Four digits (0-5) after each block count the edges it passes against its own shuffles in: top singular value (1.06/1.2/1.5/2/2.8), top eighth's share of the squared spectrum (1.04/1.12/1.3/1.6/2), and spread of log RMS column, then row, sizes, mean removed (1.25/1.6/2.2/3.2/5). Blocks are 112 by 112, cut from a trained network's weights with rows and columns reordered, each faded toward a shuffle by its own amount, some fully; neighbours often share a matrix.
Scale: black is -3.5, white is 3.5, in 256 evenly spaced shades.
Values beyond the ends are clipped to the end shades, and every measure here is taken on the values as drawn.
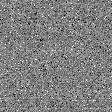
1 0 0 0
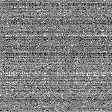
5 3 2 2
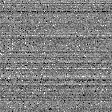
5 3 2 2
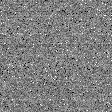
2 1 0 0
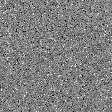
0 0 0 0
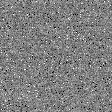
0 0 0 0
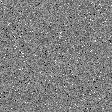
0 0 0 0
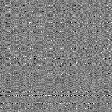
5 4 1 3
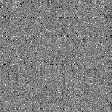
4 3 0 2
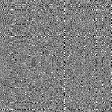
4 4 3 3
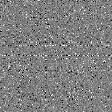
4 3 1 2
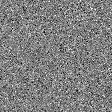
0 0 0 0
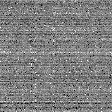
4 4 2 2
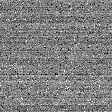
4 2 1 1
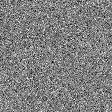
1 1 0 0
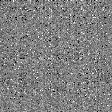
3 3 1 2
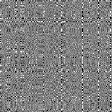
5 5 3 3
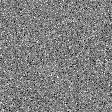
1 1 0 0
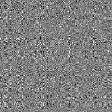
4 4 3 3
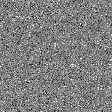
3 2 0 1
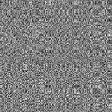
5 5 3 3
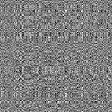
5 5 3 3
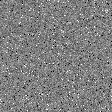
0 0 0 0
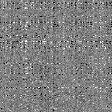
4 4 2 3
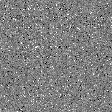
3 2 0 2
